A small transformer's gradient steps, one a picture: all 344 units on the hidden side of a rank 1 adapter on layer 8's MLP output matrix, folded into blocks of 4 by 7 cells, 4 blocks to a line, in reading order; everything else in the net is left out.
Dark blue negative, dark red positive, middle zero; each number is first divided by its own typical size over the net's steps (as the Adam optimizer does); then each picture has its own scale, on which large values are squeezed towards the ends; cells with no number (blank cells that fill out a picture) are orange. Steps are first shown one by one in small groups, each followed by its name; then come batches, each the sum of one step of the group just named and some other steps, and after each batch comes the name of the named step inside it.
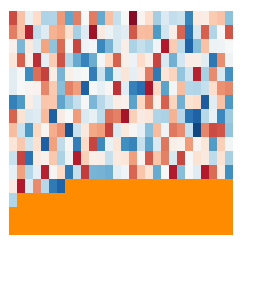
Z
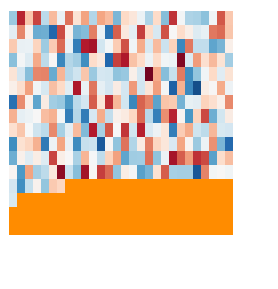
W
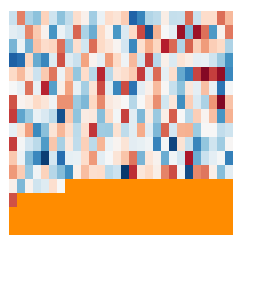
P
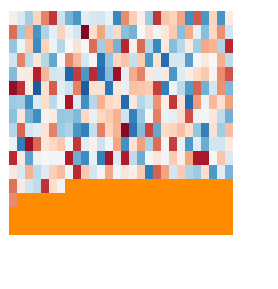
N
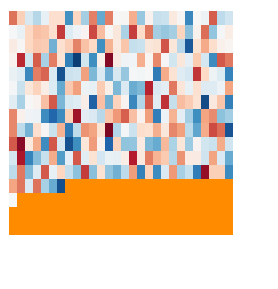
Z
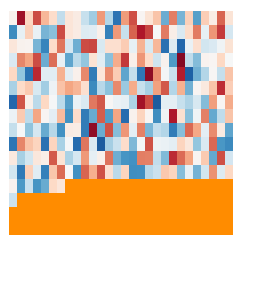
W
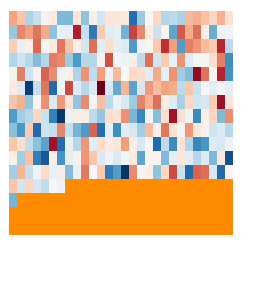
P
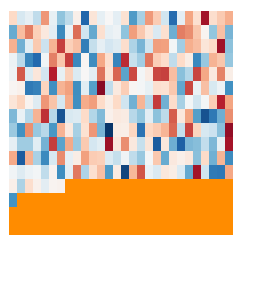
P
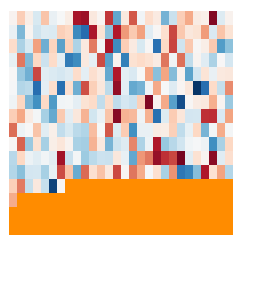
W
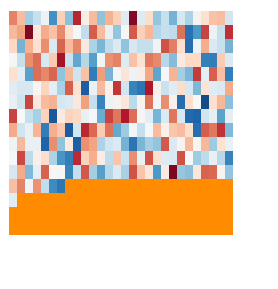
Z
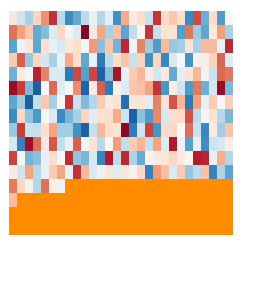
N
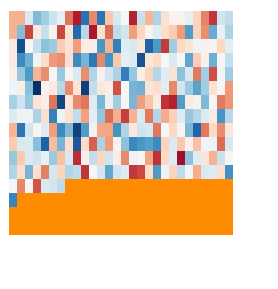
Z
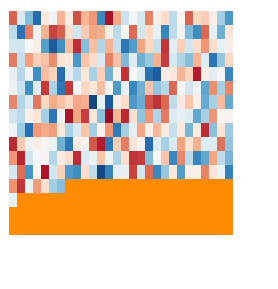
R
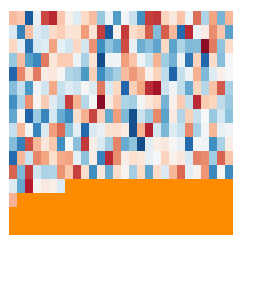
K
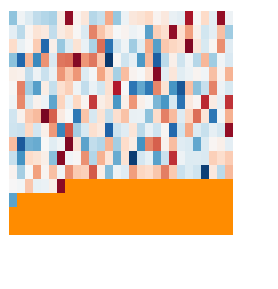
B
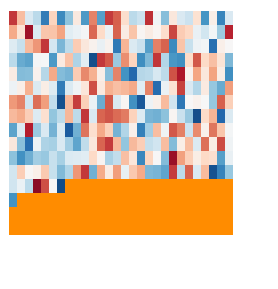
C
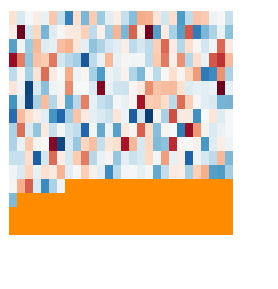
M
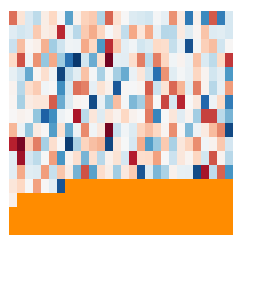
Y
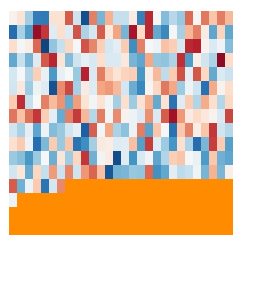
B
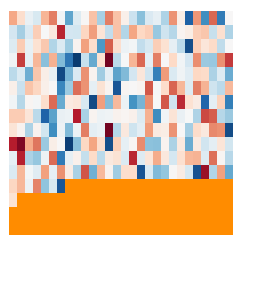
Y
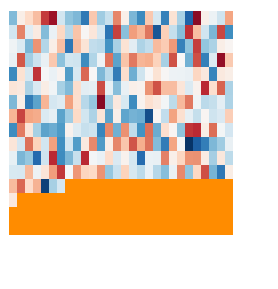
M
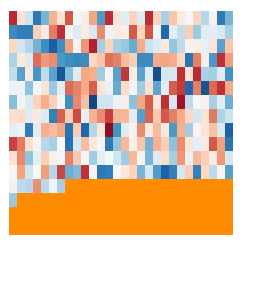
R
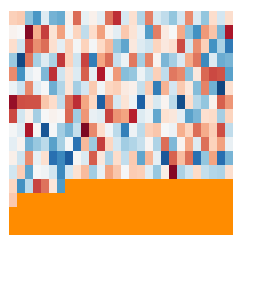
C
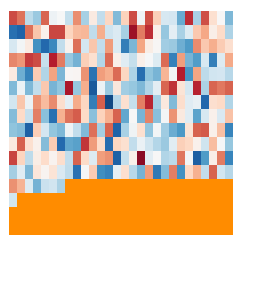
R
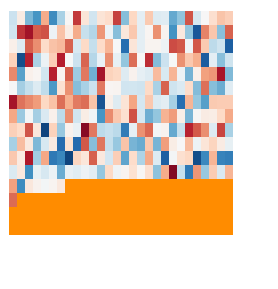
M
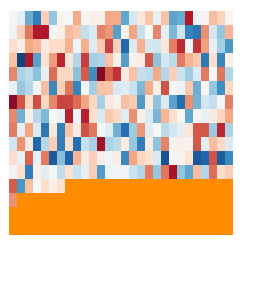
M
